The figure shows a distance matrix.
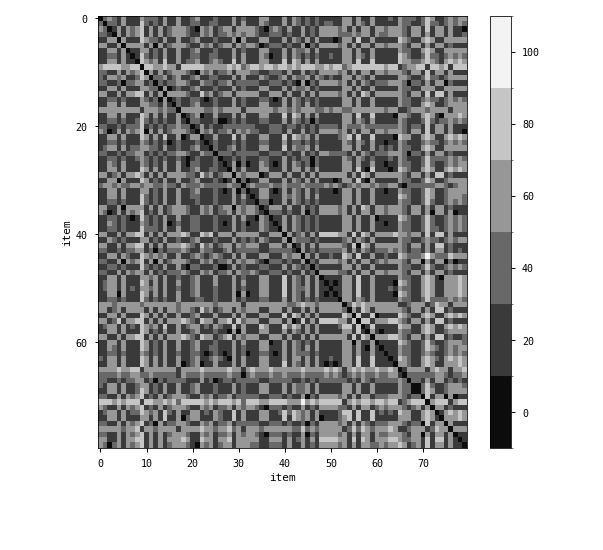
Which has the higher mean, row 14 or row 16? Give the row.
14
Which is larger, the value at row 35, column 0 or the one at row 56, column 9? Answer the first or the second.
the second
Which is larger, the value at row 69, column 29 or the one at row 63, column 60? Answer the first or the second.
the first
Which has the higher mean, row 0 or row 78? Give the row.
78
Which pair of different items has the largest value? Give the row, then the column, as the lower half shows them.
71, 44
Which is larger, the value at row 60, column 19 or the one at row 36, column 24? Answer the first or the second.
the second
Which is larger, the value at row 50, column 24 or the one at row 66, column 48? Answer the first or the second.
the second
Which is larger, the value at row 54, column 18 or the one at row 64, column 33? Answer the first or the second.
the first
